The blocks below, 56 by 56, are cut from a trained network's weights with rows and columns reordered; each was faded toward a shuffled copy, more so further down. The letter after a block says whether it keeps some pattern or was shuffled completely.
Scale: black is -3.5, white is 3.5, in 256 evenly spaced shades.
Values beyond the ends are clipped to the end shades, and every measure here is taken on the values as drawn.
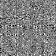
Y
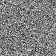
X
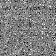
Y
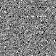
Y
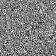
Y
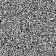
X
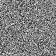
X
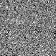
Y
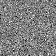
X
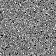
X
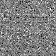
Y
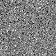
X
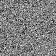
X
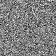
X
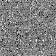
Y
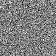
X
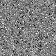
X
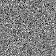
Y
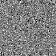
Y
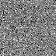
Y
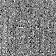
Y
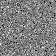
X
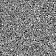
Y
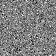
X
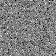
X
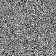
Y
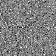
Y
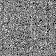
Y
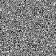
Y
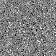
X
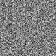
Y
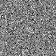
Y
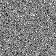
X
